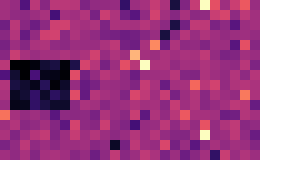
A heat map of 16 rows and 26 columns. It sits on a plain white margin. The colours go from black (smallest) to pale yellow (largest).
Histogram: heavy tails on both sides. Ninth with the lowest average: middle left. Odd patch: lower, in the middle left. Average level on the scale: 40%.
